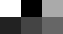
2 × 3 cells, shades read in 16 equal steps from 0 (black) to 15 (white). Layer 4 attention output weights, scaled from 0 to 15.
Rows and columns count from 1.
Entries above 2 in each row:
2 2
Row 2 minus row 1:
-13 4 -4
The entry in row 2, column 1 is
2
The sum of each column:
17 4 16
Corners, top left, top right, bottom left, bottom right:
15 10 2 6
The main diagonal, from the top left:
15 4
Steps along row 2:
up up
